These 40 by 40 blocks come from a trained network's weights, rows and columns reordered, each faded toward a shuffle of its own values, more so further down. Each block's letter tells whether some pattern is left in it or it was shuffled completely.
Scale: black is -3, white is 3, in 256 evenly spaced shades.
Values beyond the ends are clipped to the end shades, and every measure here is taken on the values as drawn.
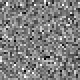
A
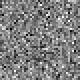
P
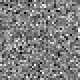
P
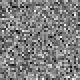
P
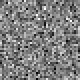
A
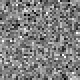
P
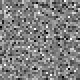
A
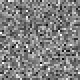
P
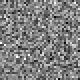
P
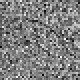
P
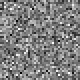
P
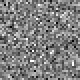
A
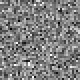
P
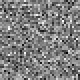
P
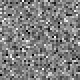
A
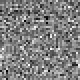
A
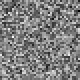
A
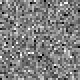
P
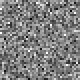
P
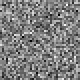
P
